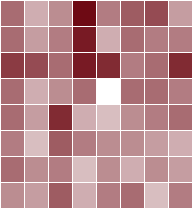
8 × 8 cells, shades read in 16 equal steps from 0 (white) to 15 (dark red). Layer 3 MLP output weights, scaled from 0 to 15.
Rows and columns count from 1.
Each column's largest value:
12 11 13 15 13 10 11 13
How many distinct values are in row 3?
6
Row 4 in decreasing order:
9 9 9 9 8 7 5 0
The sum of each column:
72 50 72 74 52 64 62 63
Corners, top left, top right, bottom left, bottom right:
9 6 7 8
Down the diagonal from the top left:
9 6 9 9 4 7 7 8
